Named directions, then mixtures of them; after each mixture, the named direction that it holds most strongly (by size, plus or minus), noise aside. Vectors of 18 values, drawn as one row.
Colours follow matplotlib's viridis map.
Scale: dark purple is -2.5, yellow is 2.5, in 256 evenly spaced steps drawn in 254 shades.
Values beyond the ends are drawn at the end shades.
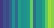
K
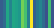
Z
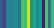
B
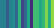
Z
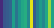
K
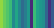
K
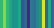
B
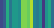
Z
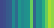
K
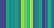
Z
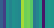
B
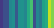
K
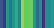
B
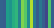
Z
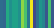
Z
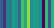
B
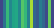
Z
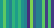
B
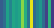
Z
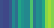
K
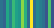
Z
